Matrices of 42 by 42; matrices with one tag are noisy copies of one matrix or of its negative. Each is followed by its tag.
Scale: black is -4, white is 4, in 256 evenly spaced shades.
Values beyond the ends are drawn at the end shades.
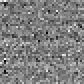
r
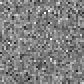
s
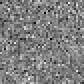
s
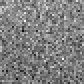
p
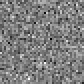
s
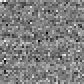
r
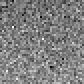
p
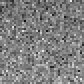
p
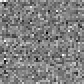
r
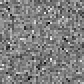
s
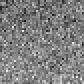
p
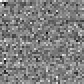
r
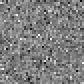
s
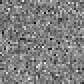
s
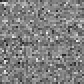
r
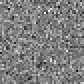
s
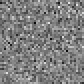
s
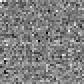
r
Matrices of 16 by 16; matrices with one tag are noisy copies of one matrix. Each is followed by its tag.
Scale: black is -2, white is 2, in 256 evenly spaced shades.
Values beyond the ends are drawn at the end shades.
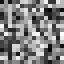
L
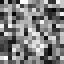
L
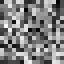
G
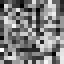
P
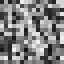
L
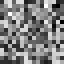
G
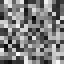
G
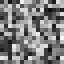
L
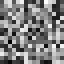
G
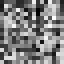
P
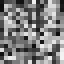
P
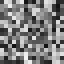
G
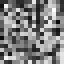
P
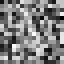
L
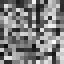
P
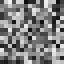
G
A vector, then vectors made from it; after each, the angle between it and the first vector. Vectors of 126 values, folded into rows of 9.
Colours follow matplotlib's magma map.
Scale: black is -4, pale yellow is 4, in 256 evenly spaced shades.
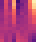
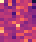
partly opposed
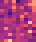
partly aligned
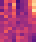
nearly parallel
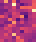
partly aligned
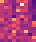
partly opposed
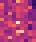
partly opposed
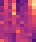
nearly parallel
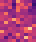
partly opposed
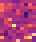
orthogonal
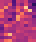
partly opposed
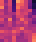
nearly opposite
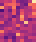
partly aligned
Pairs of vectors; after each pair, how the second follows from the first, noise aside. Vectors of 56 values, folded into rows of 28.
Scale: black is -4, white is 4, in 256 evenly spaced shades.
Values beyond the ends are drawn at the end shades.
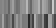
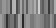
shuffled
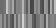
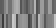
shuffled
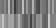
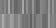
shrunk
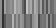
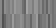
shrunk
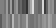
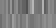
shrunk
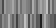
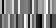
scaled up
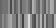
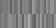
shrunk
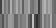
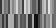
scaled up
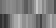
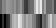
scaled up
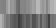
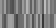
shuffled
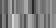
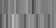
shrunk
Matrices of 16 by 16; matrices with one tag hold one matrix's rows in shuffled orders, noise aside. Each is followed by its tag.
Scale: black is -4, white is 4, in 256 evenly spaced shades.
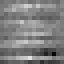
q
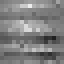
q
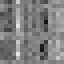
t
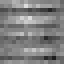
q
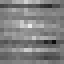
q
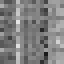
t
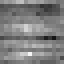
q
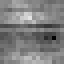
q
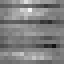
q
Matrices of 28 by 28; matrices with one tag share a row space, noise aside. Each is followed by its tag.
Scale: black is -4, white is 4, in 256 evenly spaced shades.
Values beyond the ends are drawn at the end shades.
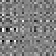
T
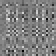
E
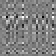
E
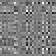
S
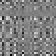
T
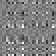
E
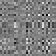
S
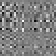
T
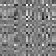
S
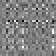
E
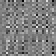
E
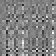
E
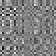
T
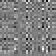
S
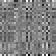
S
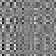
T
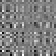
T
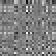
S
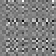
E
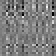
E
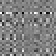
T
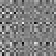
T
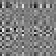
T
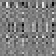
E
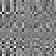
T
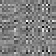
S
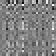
E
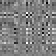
S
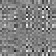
S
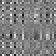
T
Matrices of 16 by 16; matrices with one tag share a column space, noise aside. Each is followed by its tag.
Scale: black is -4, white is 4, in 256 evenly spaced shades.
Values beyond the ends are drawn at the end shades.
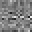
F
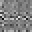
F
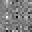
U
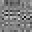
F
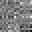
U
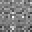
U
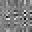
F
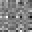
U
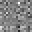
U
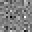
U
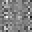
U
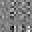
U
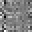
U
